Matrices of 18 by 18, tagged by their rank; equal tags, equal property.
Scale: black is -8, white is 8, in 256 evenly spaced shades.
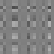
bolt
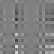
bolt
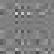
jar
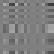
bolt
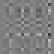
jar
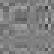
jar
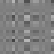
bolt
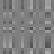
bolt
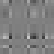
bolt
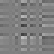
bolt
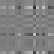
bolt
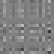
jar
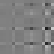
bolt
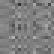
jar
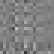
jar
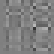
jar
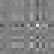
jar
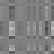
bolt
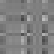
bolt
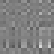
jar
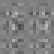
jar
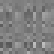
jar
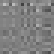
jar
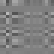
bolt
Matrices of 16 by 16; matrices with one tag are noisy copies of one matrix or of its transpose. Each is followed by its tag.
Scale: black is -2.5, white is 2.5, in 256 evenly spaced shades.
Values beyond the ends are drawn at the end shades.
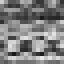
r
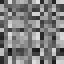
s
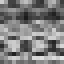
r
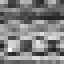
r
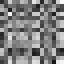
s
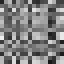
s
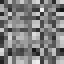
s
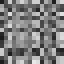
s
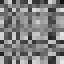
s
